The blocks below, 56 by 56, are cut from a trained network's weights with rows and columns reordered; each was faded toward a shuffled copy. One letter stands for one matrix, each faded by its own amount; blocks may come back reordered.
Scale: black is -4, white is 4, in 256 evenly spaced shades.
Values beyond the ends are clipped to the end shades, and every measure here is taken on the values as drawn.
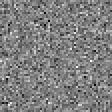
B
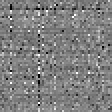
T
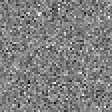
B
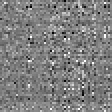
T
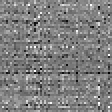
T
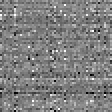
T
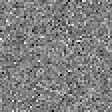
B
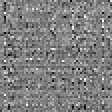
T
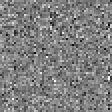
B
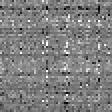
T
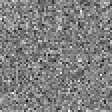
B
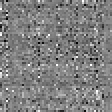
T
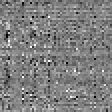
T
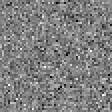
B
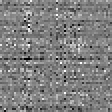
T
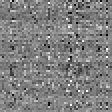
T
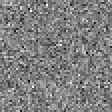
B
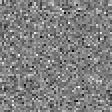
B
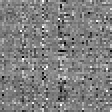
T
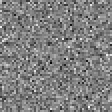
B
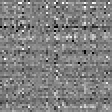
T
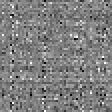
T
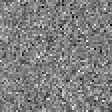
B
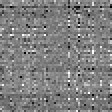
T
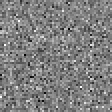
B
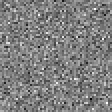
B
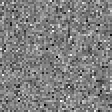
B
